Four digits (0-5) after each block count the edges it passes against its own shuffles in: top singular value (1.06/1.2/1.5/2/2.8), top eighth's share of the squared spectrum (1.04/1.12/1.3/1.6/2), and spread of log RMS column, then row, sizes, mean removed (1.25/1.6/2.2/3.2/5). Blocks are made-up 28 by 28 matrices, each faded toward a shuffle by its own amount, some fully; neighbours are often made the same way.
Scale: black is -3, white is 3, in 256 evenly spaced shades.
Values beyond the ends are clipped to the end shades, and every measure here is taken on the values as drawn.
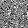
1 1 0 0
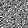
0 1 0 1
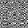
3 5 1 2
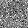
1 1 0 0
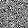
2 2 0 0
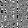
3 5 3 0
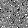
0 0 0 0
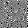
3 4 2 0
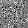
2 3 1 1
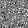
2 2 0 0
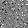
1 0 0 0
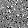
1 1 0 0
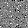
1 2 0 0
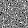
1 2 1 0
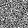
0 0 0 0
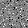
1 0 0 0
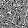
0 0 0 0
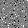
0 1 0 0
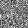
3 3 1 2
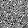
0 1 0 0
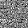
3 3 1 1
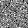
1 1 0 0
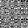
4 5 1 2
